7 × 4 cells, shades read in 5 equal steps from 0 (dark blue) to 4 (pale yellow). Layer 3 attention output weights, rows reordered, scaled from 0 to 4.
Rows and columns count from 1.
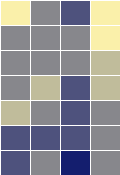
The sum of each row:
11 10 9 9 8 5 5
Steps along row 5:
down down up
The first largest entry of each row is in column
1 4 4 2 1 4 2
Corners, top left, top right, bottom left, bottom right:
4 4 1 2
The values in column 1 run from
1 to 4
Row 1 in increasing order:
1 2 4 4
